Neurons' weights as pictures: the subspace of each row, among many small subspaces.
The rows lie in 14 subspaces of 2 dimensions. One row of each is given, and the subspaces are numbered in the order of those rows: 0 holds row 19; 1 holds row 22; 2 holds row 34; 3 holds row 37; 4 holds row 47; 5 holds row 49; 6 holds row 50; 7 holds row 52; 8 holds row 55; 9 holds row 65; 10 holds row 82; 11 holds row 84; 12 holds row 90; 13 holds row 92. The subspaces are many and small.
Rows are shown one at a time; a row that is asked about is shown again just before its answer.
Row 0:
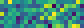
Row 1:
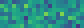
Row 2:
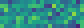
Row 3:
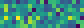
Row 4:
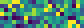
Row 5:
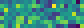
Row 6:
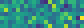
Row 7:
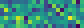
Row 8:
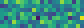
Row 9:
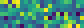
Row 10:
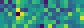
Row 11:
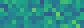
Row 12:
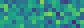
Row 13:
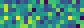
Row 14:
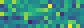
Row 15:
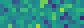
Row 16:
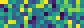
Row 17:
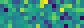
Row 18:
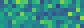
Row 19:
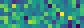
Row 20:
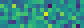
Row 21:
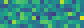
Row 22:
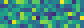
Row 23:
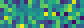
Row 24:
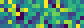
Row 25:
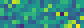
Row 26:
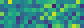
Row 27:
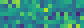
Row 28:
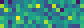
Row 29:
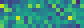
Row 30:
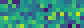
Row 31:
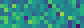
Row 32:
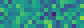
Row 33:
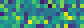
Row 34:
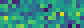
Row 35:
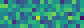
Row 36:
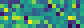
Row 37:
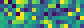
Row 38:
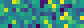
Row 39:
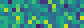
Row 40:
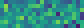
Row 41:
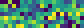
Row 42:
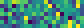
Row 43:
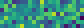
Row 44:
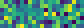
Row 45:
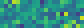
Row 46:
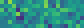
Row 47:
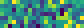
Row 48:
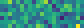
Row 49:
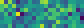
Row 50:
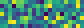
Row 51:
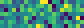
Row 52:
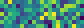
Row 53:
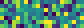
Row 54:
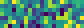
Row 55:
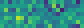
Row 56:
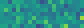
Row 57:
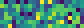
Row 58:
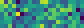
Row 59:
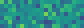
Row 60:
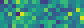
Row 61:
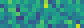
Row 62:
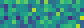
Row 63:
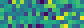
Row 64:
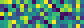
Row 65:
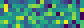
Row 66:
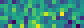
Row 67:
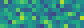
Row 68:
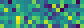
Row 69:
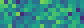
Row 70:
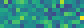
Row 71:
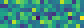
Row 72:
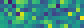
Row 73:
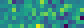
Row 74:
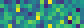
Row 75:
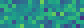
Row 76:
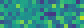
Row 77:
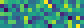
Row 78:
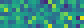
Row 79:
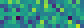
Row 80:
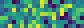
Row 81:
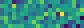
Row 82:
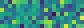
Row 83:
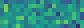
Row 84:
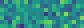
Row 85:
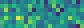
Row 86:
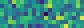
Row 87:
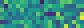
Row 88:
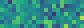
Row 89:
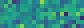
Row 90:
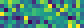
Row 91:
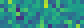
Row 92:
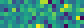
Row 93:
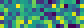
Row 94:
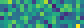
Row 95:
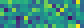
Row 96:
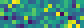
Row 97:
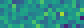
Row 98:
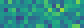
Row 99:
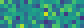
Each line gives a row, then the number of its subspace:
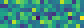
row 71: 1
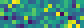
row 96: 12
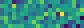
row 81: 0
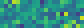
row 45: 12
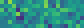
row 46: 3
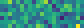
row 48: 6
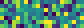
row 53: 11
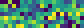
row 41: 2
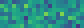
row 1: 13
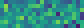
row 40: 9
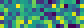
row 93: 9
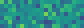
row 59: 11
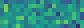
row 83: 9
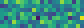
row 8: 1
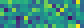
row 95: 10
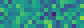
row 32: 7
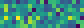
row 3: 8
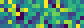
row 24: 3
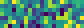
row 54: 4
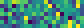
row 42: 0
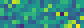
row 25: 12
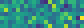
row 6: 13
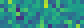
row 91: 3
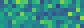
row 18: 3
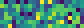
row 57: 5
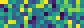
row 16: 4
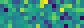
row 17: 4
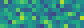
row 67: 1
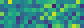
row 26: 7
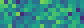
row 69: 5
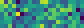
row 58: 5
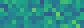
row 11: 7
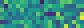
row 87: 9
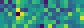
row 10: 5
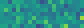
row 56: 0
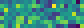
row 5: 9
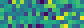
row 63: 6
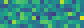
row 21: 1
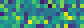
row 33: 2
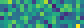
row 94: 6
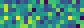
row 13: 8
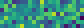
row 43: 10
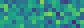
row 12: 7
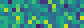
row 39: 0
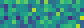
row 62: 8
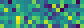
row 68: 10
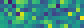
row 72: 3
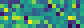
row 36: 12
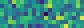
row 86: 6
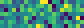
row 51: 13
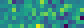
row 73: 13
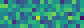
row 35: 1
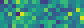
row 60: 5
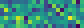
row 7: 10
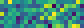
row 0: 7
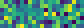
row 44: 11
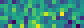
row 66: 4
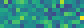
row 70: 8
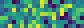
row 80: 4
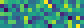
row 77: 13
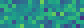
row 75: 10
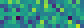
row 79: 1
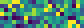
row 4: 12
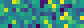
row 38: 4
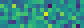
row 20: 6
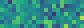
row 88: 10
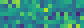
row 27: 2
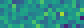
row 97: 0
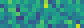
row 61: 3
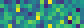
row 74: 5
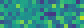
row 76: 9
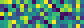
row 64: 6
